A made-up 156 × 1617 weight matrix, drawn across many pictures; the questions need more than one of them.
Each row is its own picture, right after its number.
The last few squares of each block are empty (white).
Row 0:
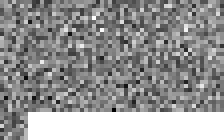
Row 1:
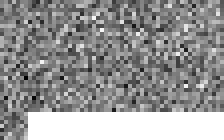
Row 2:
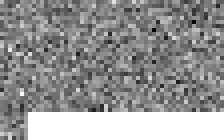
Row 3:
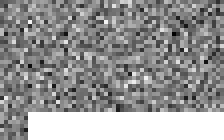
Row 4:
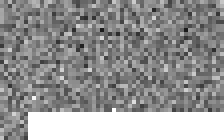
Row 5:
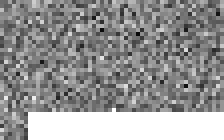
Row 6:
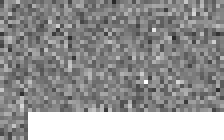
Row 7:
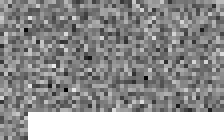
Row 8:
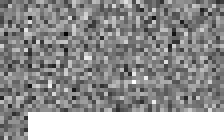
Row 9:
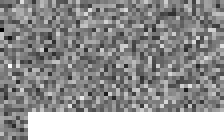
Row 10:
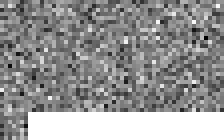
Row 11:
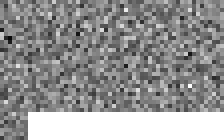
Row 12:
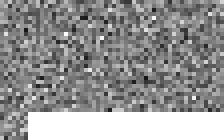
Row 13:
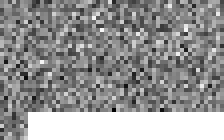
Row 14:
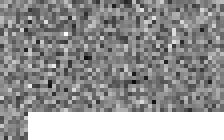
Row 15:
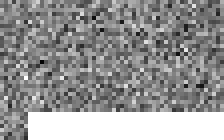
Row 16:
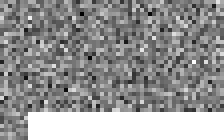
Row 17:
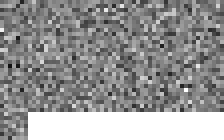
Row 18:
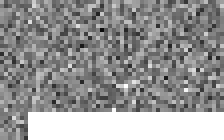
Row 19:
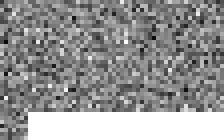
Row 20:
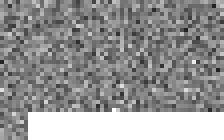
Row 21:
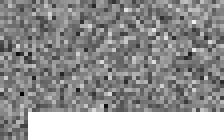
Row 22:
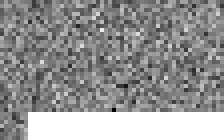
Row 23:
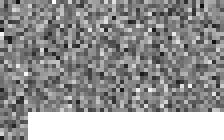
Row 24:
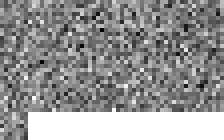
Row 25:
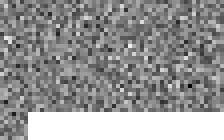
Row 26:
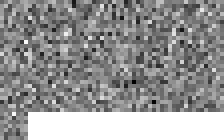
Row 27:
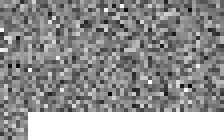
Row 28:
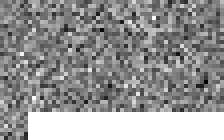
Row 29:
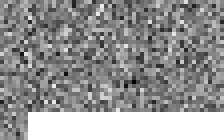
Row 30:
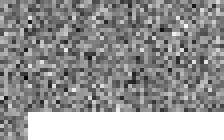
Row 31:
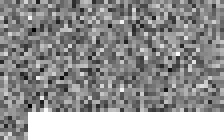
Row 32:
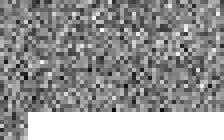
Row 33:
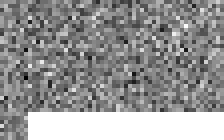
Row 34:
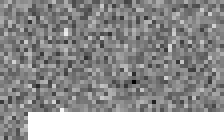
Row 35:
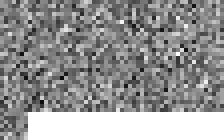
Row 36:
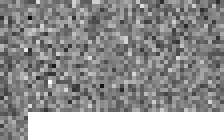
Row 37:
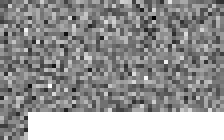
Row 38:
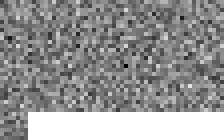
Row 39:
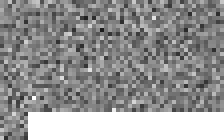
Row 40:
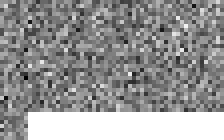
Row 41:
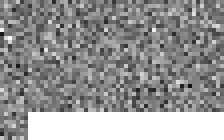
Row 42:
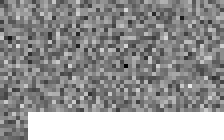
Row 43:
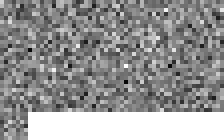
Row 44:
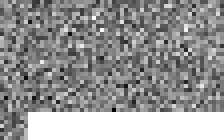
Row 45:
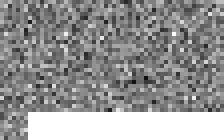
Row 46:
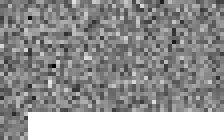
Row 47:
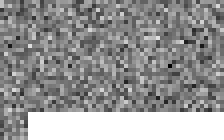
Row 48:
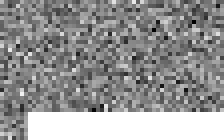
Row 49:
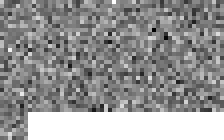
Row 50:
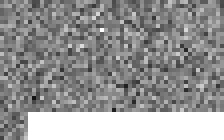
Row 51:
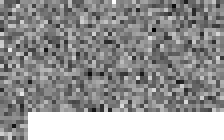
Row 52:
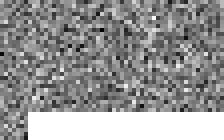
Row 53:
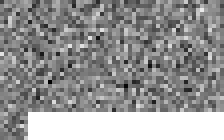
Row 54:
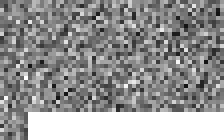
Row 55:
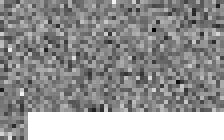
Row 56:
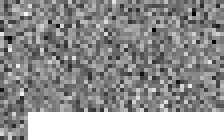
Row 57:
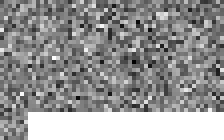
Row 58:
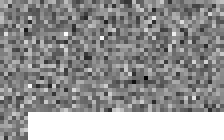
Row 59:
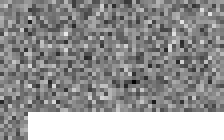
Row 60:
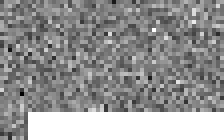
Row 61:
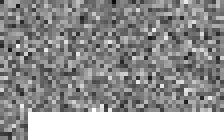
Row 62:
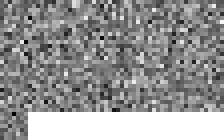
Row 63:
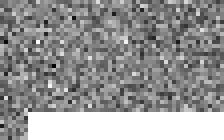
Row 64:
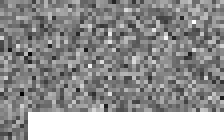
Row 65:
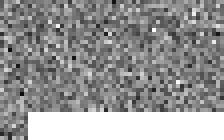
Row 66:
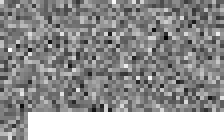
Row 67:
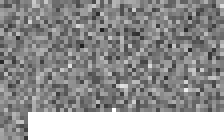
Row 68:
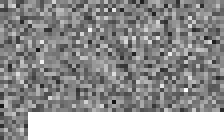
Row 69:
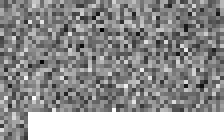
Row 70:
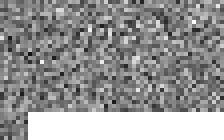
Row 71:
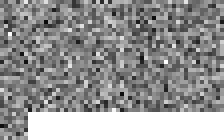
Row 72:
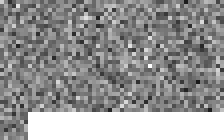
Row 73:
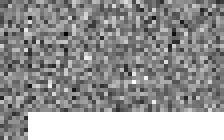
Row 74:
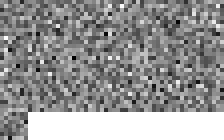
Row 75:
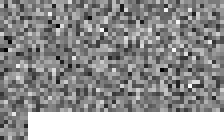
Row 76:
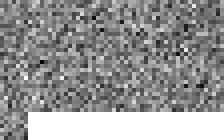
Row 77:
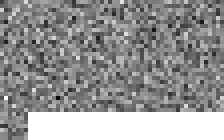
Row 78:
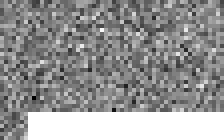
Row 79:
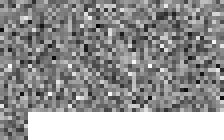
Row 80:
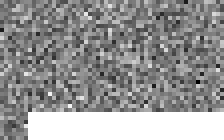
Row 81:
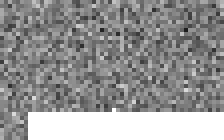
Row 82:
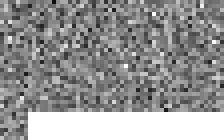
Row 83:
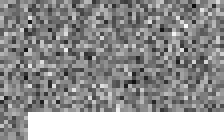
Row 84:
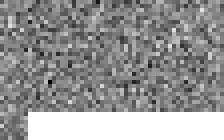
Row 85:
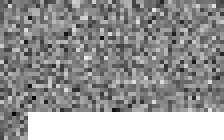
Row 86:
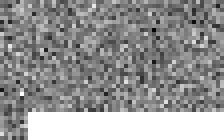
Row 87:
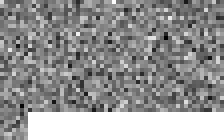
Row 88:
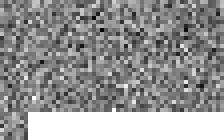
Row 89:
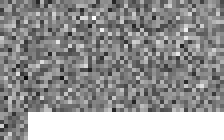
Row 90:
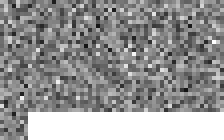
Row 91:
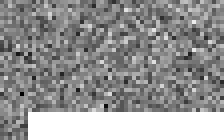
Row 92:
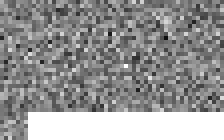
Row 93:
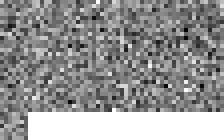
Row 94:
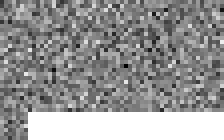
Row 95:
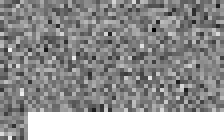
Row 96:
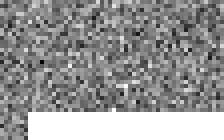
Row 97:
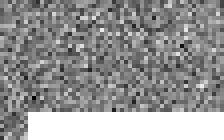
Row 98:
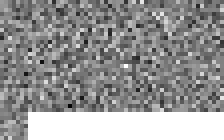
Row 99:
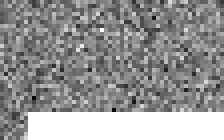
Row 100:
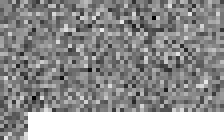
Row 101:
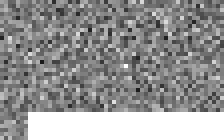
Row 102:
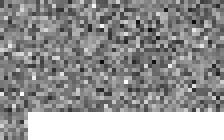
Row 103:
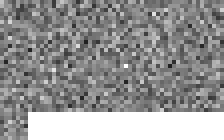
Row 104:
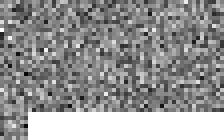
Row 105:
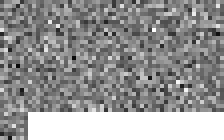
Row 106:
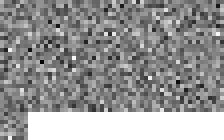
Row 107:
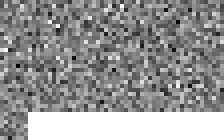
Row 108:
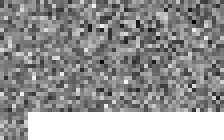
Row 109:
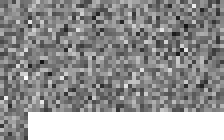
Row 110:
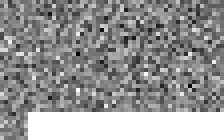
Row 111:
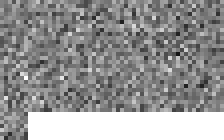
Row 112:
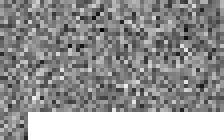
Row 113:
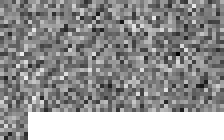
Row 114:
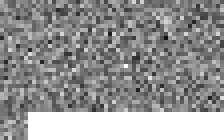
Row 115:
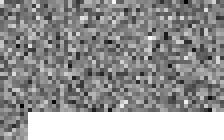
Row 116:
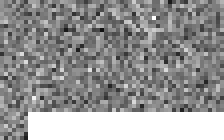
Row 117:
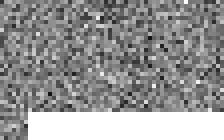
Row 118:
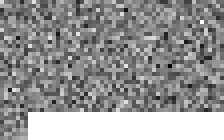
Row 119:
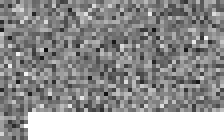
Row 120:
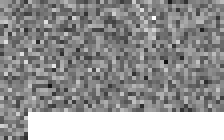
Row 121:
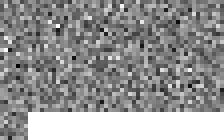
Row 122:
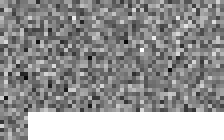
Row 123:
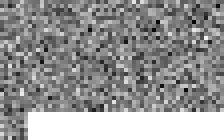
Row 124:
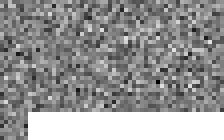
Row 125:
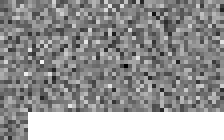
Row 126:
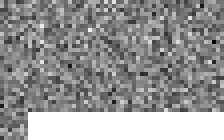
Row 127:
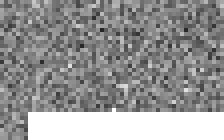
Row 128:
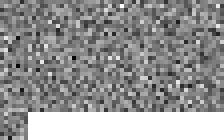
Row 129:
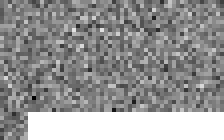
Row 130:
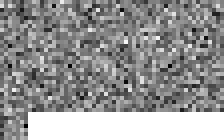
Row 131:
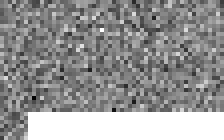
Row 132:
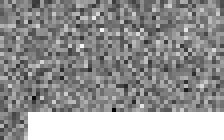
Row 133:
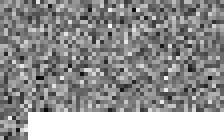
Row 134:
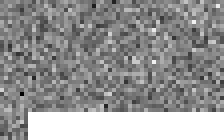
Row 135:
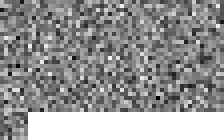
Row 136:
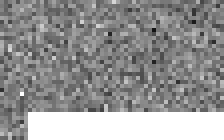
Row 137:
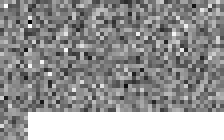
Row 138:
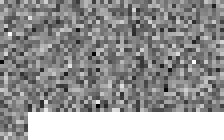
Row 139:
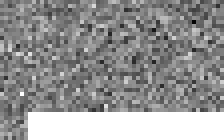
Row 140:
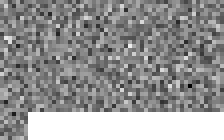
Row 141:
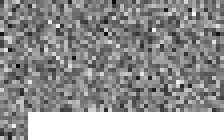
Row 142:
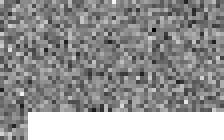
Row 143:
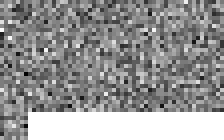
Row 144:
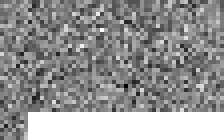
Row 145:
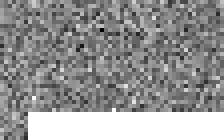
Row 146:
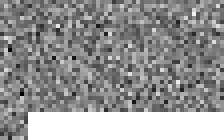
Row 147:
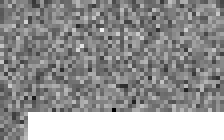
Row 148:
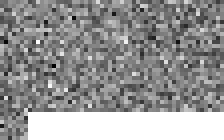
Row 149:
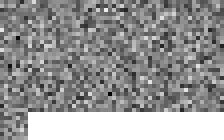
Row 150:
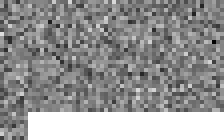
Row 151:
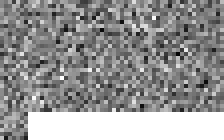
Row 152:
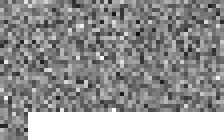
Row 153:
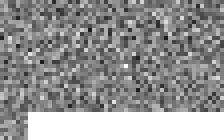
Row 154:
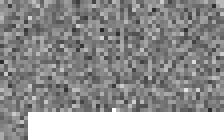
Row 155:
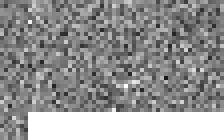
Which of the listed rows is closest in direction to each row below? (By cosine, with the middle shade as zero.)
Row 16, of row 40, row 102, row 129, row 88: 40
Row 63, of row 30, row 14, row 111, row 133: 133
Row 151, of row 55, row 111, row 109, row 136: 111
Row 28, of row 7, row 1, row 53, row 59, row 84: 7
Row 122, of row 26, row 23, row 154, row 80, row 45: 154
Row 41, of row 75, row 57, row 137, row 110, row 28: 110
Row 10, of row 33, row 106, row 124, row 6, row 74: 124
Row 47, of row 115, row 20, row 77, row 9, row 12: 115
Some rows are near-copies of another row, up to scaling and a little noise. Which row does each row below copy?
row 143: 104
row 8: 73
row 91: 21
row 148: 63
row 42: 38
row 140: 25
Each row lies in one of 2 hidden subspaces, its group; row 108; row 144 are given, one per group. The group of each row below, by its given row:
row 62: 144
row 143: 108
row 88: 144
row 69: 144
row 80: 108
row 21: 108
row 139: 108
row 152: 144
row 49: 108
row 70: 108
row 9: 108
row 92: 108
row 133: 144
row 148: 144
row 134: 108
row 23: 108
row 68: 108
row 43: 108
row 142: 108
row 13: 144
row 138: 144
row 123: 108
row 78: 144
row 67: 144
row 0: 144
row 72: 108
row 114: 108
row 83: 144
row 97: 144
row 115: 108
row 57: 108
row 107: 108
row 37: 144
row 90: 108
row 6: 108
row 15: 144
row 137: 144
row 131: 144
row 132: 144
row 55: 108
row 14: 144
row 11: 108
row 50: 144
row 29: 144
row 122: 144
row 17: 108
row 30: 144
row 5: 144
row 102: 108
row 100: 144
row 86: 108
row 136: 108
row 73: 144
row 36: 144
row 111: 144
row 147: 144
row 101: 108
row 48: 108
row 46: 144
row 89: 144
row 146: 108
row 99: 144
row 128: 108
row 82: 108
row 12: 144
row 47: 108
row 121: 108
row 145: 144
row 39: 144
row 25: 108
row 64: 108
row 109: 144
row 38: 108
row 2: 108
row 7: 144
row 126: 108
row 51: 108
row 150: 108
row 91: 108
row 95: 108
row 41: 108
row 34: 144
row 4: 144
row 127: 144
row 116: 144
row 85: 144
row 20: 144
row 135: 108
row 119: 108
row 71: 144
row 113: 144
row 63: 144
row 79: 108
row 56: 108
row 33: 144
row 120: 144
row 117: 108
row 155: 144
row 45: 144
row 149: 108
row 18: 144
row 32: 144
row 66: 108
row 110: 108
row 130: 108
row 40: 144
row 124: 108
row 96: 144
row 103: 108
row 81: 144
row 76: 144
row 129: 144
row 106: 108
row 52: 144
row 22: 144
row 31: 144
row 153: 108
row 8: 144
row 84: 144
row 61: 108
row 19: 144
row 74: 108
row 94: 108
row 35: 144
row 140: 108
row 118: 108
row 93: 144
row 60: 108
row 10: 108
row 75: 108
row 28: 144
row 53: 144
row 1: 144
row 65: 108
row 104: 108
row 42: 108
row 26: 144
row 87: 108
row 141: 108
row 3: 144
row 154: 144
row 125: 108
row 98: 108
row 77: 144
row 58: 144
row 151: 144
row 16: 144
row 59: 144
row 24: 144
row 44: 144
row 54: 144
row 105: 108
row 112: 144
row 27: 108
